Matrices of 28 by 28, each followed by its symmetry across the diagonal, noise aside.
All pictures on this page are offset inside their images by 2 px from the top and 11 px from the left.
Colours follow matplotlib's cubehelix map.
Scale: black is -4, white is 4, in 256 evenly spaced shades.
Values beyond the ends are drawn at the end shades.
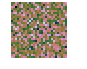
symmetric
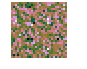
antisymmetric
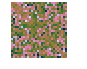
symmetric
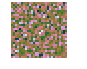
symmetric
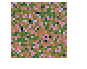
symmetric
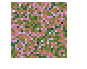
symmetric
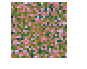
antisymmetric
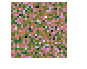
antisymmetric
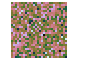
symmetric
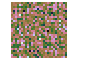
antisymmetric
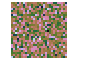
antisymmetric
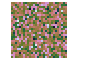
antisymmetric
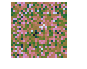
antisymmetric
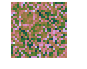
symmetric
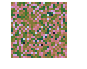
symmetric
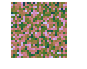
antisymmetric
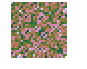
symmetric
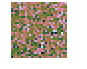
antisymmetric
